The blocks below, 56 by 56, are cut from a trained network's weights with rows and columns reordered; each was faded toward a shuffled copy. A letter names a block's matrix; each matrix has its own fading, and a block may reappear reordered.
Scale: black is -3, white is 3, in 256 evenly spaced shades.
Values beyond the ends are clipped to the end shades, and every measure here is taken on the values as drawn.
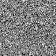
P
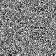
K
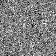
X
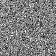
X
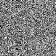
P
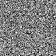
K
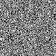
K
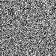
P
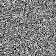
X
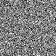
X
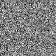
K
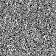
X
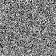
P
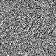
K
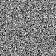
P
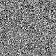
K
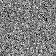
X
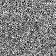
X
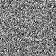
K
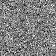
X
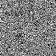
P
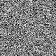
K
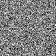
K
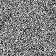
P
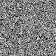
P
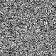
P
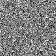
K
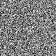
P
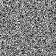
K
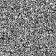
P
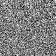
P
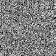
K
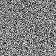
K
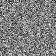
P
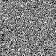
K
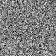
K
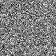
K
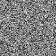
K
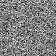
K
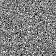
X
